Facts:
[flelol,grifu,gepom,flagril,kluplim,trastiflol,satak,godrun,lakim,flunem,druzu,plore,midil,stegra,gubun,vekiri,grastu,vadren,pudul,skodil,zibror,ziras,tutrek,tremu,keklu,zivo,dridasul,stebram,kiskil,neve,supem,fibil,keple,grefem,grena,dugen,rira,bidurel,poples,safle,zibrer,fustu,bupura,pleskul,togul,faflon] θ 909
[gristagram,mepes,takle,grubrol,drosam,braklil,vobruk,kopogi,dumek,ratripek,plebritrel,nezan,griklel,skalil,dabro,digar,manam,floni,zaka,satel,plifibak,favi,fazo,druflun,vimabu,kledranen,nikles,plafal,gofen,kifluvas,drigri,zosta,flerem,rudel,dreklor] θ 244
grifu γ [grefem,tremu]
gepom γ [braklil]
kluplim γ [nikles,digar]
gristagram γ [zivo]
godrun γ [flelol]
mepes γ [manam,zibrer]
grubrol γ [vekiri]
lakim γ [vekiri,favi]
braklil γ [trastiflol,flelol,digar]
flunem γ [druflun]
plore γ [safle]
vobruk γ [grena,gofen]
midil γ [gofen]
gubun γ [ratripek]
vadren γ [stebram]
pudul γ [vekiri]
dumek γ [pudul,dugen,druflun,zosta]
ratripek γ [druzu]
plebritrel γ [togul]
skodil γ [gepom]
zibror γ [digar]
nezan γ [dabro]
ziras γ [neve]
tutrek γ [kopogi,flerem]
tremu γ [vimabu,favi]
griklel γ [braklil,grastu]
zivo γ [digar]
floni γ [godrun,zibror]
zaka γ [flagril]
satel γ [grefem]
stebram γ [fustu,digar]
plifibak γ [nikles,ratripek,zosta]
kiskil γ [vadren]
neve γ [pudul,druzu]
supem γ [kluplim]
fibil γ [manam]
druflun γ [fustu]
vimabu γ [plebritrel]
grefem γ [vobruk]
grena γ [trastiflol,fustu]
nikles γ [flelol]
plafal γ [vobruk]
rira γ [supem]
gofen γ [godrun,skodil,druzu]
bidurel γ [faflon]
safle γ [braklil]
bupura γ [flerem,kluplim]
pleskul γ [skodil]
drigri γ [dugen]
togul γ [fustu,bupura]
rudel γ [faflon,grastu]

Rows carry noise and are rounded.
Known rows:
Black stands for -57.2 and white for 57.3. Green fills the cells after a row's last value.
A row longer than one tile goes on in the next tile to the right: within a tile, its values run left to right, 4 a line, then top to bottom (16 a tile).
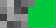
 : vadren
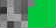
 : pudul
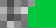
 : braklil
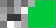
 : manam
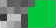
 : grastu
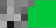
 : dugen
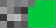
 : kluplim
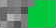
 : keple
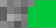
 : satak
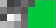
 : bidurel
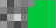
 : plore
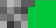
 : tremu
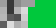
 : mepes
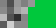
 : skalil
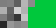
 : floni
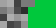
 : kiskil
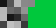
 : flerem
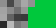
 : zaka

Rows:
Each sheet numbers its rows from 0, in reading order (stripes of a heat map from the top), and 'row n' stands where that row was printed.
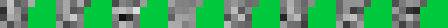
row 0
druzu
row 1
grena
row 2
digar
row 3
zibrer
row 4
trastiflol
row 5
flelol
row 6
flunem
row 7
bupura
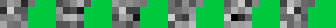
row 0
vekiri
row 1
tutrek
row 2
flagril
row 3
grubrol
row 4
favi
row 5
fustu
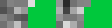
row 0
ratripek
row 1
griklel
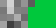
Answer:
grefem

